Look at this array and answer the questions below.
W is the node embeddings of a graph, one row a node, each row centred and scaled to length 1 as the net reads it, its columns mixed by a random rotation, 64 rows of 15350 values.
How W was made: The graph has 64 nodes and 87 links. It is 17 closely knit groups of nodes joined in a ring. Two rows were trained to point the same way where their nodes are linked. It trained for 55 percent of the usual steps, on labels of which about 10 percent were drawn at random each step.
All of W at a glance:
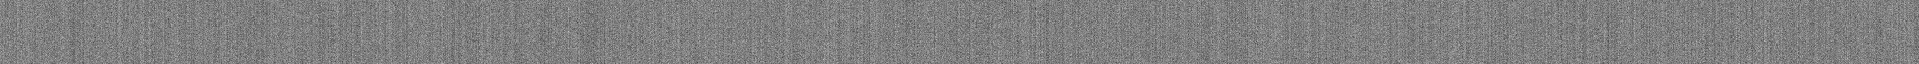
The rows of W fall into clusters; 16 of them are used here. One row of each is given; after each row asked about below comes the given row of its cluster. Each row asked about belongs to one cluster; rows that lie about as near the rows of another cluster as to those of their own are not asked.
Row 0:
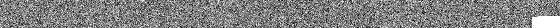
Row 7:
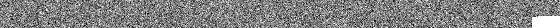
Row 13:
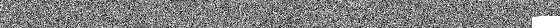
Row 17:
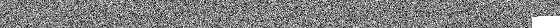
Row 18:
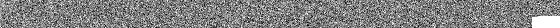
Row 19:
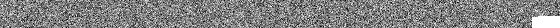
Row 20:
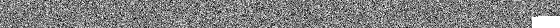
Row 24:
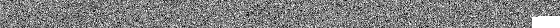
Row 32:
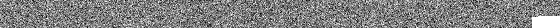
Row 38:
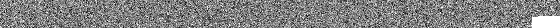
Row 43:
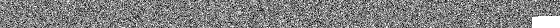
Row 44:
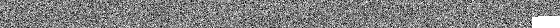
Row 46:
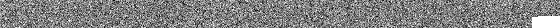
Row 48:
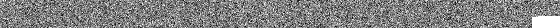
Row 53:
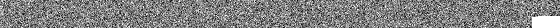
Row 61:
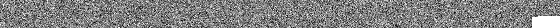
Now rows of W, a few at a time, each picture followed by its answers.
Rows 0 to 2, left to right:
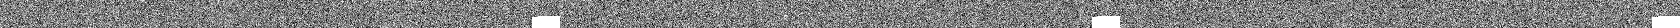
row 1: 53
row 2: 32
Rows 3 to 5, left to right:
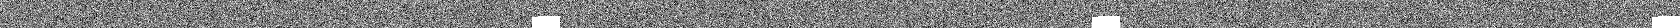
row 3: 46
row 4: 38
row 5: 13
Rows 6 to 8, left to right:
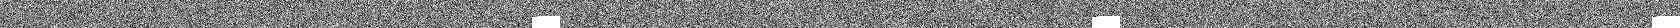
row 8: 48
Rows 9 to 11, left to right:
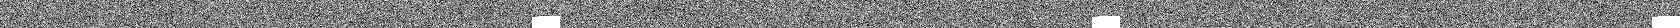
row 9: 7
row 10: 18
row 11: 53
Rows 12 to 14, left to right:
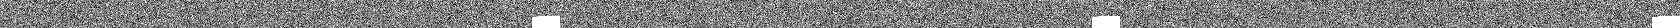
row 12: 48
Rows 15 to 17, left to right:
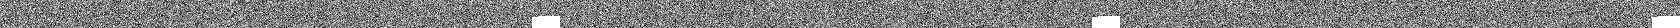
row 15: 46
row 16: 7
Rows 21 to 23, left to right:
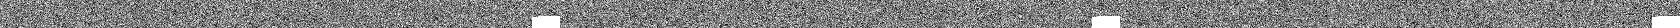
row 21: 20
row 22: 19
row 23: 0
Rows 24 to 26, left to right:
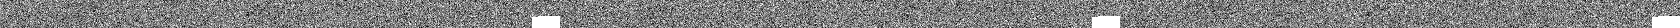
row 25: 18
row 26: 24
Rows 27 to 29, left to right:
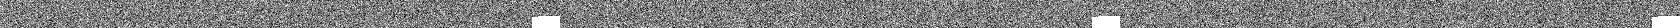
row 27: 43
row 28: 32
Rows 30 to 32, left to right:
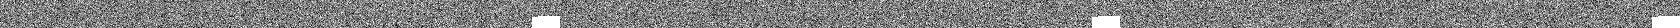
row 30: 61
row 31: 44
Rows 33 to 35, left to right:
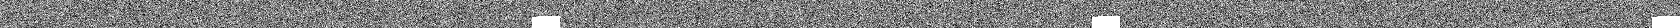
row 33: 19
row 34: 61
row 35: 17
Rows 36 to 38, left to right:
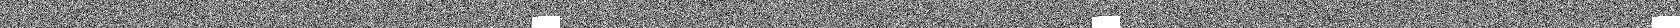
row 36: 38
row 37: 7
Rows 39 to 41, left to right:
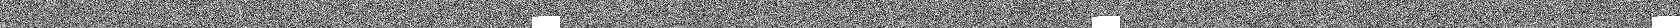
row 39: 61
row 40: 17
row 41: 17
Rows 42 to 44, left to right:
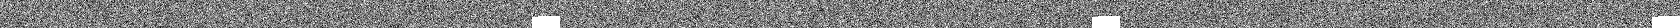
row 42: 24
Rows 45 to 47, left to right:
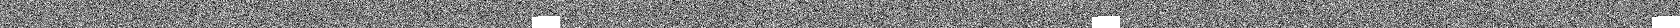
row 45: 20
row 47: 7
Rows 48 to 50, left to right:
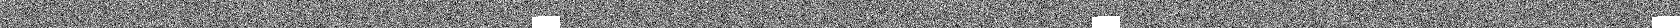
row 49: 61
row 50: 53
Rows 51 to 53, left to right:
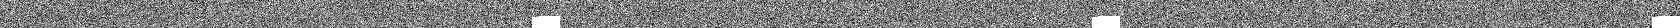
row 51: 44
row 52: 18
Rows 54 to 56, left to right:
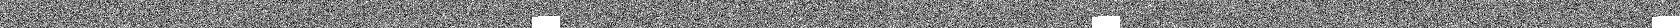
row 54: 0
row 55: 46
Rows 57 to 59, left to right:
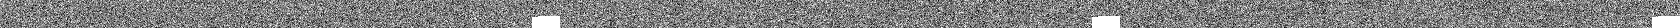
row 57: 18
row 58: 43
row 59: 44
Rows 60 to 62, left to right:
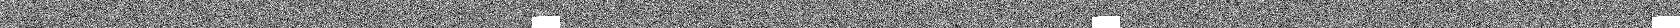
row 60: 19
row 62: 0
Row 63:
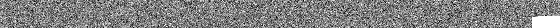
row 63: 48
